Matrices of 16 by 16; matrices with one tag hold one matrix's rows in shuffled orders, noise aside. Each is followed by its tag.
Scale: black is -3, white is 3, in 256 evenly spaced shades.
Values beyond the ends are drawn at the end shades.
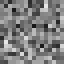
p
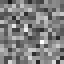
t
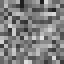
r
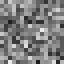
t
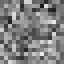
r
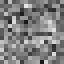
r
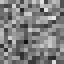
r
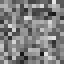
r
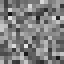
t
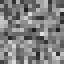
t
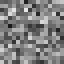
t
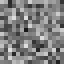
t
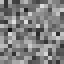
t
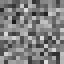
p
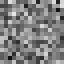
t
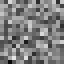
t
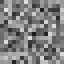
p
